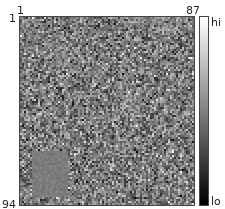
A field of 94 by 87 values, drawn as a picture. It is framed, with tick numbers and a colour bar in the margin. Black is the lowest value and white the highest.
Odd rows or columns: none. Odd patch: calmer, in the bottom left. Histogram: bell-shaped. Stripes: none. Calmest part: bottom left.
